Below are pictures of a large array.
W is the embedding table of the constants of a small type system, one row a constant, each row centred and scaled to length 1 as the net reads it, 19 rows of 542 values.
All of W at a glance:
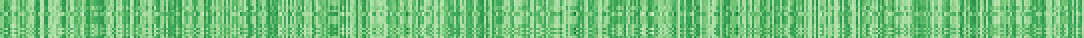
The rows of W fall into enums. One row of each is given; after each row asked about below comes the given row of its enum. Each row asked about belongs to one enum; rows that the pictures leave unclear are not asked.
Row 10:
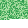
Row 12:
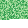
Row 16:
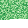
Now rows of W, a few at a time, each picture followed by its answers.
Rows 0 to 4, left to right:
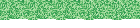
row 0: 10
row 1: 10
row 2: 10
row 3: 12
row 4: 12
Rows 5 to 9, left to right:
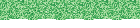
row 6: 16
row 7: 16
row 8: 10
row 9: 10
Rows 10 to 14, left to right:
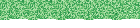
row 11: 10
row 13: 12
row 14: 16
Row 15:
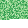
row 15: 12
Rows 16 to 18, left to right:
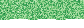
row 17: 12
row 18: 10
